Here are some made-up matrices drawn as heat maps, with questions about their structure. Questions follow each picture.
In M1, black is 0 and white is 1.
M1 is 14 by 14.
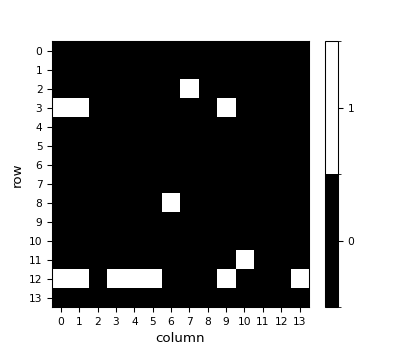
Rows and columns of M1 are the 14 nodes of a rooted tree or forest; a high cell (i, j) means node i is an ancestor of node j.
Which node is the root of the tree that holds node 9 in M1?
12
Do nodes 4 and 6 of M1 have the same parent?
no
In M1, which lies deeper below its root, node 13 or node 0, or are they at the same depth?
node 0
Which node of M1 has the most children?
12
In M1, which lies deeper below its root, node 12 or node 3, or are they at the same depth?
node 3
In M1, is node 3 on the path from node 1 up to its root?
yes
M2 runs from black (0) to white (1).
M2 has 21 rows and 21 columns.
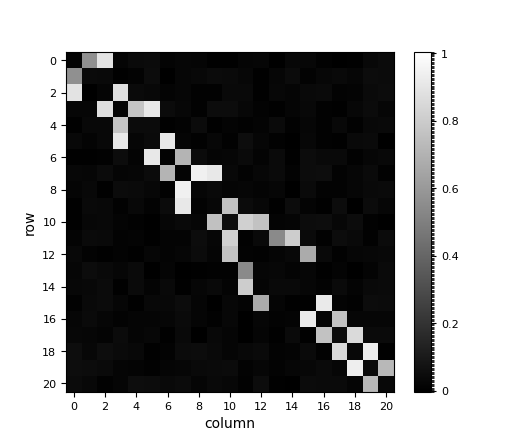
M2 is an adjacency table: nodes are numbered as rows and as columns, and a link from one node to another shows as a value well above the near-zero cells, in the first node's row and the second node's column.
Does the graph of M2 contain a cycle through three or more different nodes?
no
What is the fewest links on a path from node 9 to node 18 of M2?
6
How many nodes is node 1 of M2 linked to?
1
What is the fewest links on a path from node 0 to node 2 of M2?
1
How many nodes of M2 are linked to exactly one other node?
6
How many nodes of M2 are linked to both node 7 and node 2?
0
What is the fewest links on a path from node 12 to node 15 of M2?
1
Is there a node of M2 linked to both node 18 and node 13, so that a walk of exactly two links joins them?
no
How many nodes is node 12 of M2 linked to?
2
